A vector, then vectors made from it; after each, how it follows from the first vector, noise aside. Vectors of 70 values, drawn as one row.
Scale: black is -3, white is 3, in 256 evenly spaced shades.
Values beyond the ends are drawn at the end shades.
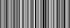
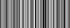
copied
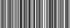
negated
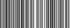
sign-scrambled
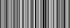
copied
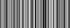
copied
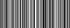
sign-scrambled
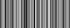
reversed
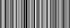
reversed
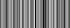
copied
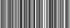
negated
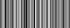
reversed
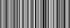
copied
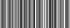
negated
